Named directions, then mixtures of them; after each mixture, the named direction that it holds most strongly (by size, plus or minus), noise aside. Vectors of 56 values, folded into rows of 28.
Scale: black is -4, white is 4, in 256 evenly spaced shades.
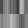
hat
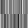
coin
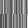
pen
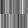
coin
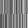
pen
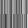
pen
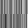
pen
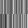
pen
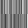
coin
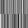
coin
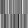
coin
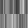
hat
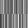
pen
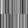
coin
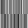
coin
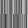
pen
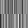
coin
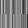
pen
